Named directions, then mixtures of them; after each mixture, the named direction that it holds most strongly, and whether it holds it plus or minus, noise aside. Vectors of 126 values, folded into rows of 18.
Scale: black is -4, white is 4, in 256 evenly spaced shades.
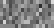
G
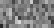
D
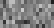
G, minus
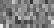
D, minus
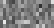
G, plus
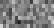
D, minus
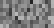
D, minus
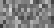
G, minus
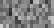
D, minus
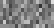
G, plus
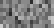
D, minus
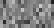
G, minus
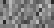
G, minus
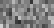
D, minus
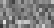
D, plus
